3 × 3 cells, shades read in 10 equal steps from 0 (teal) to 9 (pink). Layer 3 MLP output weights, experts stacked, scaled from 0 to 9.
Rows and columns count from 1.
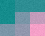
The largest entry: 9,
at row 3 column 3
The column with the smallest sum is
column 1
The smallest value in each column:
0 1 1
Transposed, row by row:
0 0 4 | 1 4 5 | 1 7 9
